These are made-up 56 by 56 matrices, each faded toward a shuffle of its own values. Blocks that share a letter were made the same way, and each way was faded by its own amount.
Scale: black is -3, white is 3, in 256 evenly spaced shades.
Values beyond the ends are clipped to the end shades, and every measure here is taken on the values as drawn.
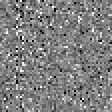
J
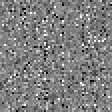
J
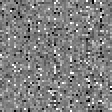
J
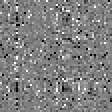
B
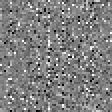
J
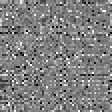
B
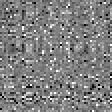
B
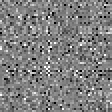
B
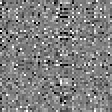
B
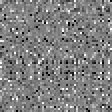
B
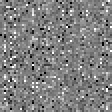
J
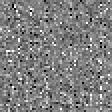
J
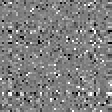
B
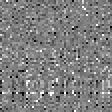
B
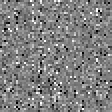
J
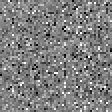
J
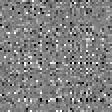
B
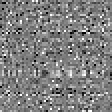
B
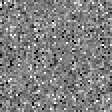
J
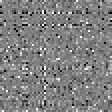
B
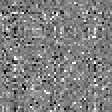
B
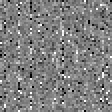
J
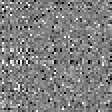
B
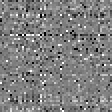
B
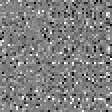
B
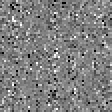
J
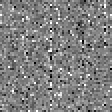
J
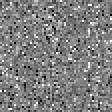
J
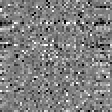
B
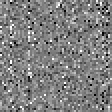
J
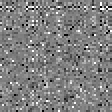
B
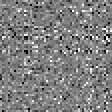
B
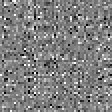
B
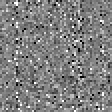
J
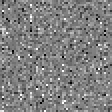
J
